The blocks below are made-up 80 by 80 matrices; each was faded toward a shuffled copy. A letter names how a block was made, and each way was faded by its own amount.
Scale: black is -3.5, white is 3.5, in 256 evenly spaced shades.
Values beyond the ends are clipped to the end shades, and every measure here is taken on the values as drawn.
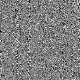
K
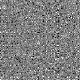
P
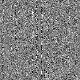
K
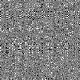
P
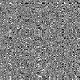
P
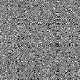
P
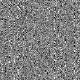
K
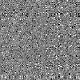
P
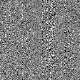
K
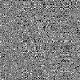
P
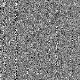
K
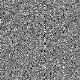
K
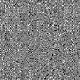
P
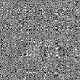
P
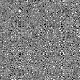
P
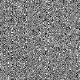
K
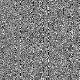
K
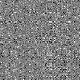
P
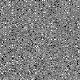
P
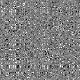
P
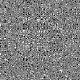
P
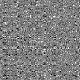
P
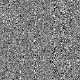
K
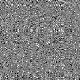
P
